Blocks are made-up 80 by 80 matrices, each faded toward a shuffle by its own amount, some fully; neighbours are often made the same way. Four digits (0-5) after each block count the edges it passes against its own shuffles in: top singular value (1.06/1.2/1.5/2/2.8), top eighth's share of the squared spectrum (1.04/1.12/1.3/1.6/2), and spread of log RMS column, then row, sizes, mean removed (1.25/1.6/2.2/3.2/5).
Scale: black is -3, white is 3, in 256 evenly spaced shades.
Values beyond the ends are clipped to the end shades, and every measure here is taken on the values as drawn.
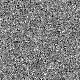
0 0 0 0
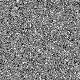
1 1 0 0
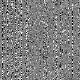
2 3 4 0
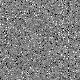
1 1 1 0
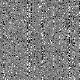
2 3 3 0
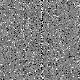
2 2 2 0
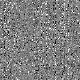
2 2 3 0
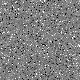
0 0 0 0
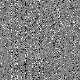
2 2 3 0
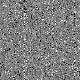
1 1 2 0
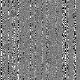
3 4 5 0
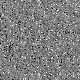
2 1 0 0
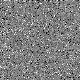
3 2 0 1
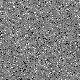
2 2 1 0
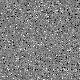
2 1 0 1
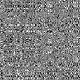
4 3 2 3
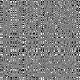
5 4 3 3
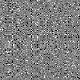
4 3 2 2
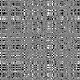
5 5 4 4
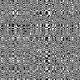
5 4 4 3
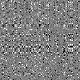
4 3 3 2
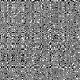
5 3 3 2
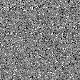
1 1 0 1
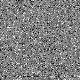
1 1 0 2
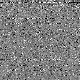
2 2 0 3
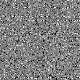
1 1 0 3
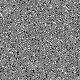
0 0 0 0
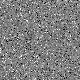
0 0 0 0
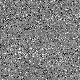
0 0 0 2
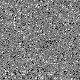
1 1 0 1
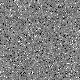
0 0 0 0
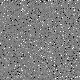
1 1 0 0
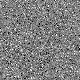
2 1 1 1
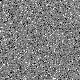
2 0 0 0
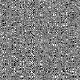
4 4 3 1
